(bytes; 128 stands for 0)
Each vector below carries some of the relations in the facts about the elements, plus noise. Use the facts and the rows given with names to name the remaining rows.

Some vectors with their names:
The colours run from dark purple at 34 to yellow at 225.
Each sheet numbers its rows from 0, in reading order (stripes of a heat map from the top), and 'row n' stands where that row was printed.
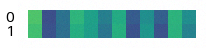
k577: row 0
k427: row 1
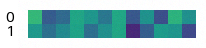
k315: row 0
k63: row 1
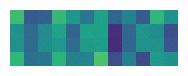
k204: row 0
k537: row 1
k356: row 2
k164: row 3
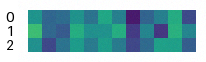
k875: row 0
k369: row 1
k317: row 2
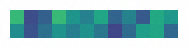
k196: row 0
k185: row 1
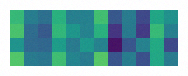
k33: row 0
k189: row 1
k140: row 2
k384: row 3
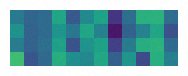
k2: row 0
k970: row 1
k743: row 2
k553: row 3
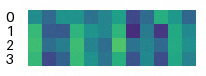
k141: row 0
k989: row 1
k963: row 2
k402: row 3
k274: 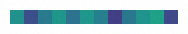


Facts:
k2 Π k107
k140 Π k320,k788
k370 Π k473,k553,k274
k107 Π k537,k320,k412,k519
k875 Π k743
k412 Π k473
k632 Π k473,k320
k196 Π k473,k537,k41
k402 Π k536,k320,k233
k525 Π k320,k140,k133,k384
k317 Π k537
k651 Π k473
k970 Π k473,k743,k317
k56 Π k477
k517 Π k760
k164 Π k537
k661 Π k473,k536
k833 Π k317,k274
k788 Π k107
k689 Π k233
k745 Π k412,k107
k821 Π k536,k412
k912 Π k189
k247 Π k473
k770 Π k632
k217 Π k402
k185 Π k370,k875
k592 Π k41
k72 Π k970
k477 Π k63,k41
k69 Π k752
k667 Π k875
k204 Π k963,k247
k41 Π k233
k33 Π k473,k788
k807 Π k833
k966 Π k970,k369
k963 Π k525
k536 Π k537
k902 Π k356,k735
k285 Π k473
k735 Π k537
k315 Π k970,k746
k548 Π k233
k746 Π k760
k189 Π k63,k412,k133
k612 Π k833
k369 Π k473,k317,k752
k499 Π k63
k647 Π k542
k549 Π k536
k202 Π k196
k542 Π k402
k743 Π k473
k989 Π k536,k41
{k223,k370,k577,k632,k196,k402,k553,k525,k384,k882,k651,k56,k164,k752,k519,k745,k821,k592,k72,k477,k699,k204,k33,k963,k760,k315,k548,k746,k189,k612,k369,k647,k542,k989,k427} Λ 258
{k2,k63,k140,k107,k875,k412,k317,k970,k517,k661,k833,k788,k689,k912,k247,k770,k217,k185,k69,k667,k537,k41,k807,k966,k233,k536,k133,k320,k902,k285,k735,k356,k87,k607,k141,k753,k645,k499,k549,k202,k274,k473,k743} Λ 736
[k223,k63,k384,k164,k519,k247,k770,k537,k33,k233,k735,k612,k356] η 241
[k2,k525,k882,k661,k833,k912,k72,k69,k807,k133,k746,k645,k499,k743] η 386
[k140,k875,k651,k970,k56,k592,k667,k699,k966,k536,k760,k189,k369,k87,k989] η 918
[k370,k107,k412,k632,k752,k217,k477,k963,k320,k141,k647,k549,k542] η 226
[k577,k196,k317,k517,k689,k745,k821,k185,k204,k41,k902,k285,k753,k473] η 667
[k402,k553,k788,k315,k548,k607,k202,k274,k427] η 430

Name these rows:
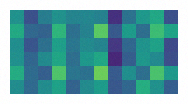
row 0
k607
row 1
k72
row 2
k788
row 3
k233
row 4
k525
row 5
k412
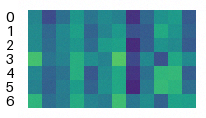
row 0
k202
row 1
k107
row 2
k735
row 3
k223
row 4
k133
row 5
k645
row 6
k370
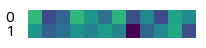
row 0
k548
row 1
k87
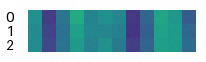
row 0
k41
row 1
k689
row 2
k902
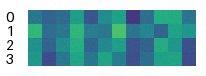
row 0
k661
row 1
k632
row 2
k320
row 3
k473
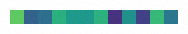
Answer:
k760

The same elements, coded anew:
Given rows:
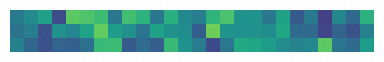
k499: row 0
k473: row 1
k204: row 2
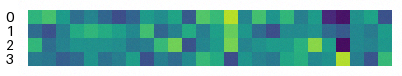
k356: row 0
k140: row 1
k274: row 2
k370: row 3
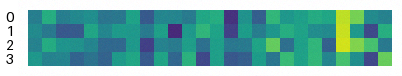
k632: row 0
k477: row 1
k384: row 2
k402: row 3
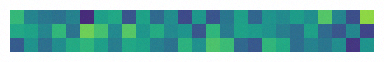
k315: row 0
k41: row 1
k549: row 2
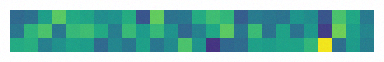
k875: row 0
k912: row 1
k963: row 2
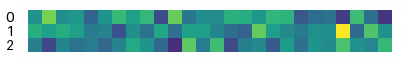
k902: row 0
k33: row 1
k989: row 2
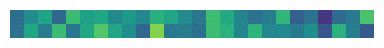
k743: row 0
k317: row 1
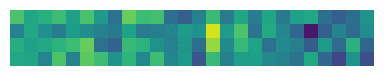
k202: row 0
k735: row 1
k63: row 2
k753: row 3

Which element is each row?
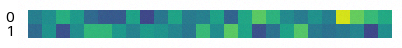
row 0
k612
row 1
k320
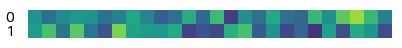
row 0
k189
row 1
k517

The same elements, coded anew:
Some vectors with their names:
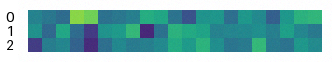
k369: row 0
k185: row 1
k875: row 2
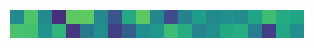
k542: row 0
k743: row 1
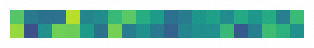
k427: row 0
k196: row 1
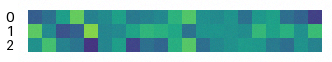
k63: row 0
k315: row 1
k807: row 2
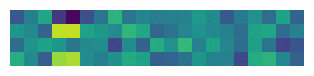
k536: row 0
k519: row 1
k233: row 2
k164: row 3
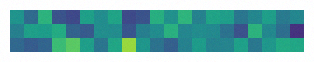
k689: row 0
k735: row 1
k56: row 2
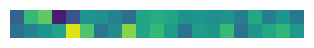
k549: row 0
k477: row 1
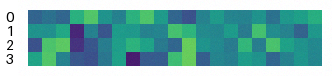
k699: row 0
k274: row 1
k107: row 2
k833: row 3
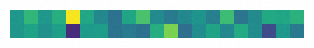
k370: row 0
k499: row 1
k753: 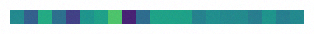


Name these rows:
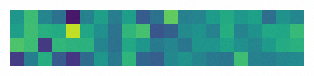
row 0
k2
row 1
k632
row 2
k72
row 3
k140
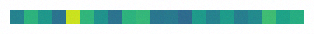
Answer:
k963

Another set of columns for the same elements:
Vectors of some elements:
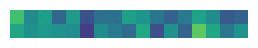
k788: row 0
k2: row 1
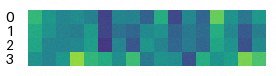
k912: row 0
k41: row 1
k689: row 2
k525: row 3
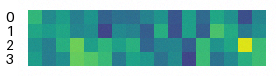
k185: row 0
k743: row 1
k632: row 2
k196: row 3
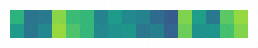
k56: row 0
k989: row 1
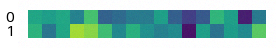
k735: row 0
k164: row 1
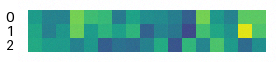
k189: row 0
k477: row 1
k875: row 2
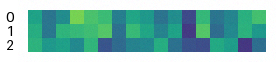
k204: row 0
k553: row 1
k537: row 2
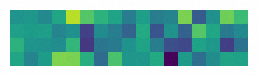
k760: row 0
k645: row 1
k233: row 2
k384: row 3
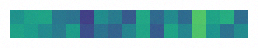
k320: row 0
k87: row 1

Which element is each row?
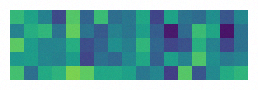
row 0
k517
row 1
k356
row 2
k63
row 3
k140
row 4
k315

